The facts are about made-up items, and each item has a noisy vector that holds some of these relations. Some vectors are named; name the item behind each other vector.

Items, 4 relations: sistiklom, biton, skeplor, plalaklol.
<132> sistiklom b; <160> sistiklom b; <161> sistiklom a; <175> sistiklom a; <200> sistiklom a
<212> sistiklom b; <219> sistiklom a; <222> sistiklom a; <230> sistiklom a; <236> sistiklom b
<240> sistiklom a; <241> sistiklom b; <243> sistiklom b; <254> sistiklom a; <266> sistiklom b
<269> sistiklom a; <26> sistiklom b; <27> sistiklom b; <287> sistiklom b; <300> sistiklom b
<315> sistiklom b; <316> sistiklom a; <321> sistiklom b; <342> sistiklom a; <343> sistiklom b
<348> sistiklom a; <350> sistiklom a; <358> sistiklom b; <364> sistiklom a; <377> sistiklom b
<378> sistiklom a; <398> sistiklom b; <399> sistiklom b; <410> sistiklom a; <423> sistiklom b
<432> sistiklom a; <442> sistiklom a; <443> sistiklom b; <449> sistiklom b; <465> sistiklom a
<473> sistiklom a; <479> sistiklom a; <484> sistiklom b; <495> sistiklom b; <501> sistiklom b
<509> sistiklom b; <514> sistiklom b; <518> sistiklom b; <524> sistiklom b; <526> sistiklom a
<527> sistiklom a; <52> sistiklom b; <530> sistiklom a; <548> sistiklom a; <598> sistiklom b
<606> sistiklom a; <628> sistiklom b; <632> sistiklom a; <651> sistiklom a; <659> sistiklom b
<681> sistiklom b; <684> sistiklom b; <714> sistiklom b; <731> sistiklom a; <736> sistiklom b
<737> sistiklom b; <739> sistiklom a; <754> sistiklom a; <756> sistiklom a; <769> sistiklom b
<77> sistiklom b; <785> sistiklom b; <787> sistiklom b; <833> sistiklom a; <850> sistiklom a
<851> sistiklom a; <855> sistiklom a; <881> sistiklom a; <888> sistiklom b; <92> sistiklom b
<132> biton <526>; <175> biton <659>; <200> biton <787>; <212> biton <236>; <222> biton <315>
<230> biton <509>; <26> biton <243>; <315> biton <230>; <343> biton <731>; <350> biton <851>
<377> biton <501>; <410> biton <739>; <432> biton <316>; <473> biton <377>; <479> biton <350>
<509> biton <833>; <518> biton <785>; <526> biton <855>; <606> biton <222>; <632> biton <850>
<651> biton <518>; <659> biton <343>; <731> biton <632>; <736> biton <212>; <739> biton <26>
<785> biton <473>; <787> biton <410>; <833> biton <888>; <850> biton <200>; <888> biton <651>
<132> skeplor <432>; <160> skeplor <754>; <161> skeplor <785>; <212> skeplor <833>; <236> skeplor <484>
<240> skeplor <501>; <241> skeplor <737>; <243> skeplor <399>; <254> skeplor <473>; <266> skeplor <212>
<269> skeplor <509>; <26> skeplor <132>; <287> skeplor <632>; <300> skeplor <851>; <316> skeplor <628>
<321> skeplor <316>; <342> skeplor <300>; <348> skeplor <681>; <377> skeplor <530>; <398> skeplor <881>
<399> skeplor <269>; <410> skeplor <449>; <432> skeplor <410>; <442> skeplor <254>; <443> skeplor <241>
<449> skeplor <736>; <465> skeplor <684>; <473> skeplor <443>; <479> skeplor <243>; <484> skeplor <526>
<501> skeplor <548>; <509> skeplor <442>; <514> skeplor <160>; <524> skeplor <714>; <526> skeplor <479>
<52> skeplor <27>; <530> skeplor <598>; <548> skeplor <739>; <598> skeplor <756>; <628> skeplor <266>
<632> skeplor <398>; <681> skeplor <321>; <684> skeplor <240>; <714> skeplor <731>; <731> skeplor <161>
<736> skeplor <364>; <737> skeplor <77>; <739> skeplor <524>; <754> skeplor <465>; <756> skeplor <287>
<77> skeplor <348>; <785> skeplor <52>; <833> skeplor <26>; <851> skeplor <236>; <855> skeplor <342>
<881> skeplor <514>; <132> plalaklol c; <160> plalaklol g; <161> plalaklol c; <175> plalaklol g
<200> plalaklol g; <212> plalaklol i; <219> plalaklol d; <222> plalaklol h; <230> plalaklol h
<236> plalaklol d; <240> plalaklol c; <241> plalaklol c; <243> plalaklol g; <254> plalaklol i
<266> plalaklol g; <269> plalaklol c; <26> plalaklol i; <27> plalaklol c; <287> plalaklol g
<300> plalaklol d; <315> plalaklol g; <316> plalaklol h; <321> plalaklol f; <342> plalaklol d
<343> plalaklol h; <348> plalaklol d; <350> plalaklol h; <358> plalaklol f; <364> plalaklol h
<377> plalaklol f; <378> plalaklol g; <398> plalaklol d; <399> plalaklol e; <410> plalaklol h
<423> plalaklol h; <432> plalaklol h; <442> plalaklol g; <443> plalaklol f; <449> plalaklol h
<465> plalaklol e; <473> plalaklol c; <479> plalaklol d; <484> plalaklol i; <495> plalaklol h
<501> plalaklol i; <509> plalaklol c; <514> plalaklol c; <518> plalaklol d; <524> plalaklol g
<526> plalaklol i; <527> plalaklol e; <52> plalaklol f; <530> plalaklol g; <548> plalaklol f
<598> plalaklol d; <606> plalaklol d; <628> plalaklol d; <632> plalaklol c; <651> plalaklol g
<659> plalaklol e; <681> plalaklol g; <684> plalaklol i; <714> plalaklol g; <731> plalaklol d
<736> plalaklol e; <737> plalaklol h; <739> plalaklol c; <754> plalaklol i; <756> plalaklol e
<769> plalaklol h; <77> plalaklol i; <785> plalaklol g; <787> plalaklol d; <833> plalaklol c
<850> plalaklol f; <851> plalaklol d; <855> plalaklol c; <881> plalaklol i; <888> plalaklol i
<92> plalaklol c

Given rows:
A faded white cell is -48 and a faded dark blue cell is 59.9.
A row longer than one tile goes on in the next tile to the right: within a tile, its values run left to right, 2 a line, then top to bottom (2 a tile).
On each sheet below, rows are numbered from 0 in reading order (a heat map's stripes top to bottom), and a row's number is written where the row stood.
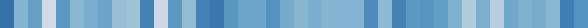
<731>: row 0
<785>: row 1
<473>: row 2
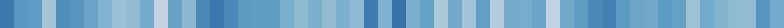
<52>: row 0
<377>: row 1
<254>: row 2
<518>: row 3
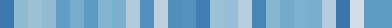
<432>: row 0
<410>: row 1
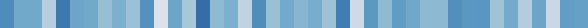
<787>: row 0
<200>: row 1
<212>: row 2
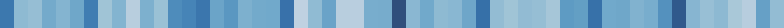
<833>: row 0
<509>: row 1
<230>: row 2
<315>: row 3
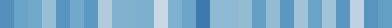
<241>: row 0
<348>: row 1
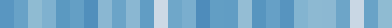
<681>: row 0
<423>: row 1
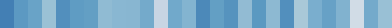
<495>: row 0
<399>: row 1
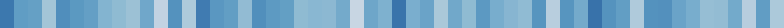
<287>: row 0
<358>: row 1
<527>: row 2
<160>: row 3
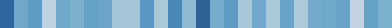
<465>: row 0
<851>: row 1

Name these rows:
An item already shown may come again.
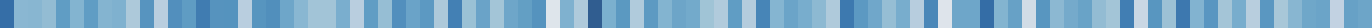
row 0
<364>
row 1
<684>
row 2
<243>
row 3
<548>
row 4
<26>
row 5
<731>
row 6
<269>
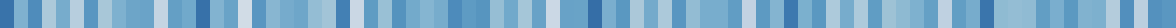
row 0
<526>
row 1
<731>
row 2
<321>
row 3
<342>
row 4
<855>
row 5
<432>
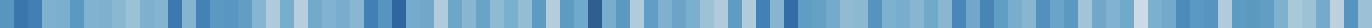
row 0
<501>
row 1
<473>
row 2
<219>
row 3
<548>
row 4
<651>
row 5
<737>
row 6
<514>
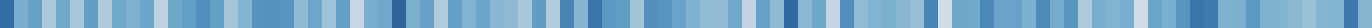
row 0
<254>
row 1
<266>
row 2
<756>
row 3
<52>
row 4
<850>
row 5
<443>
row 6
<501>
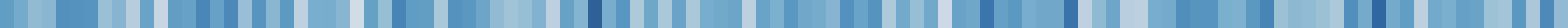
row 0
<132>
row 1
<484>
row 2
<27>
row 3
<851>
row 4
<77>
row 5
<509>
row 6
<888>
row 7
<465>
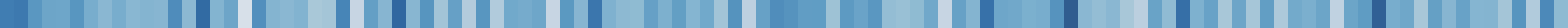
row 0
<785>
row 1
<632>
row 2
<479>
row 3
<316>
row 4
<92>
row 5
<315>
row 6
<254>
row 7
<530>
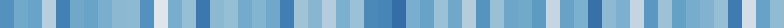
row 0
<343>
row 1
<833>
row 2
<442>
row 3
<175>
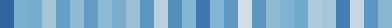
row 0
<378>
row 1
<739>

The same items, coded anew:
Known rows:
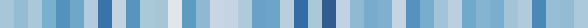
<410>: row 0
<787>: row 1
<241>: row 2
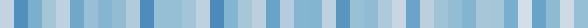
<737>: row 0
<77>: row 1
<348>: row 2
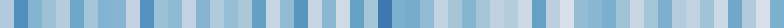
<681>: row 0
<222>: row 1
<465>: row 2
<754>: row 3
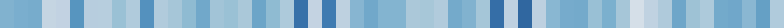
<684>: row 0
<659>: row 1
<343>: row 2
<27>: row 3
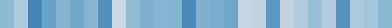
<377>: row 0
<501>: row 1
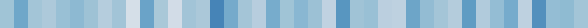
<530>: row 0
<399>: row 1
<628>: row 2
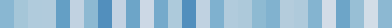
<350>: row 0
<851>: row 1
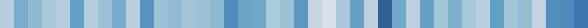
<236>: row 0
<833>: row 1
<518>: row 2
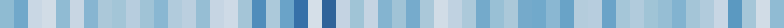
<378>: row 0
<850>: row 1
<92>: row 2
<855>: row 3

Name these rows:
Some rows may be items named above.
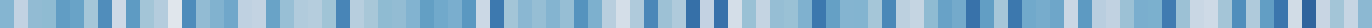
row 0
<739>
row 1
<514>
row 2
<212>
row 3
<200>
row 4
<509>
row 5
<785>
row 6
<850>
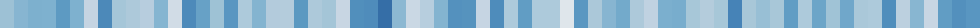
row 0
<526>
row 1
<888>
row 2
<731>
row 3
<52>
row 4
<315>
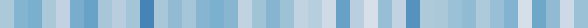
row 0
<52>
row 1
<465>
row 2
<254>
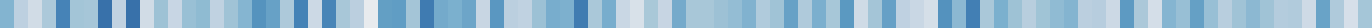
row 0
<200>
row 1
<632>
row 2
<785>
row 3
<364>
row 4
<651>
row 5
<161>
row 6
<756>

